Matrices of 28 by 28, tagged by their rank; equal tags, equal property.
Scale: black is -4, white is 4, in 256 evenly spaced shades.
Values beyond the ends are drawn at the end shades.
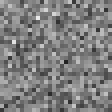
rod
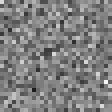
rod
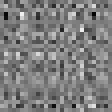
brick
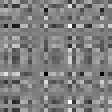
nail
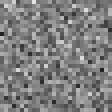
rod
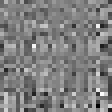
brick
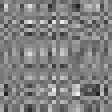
nail
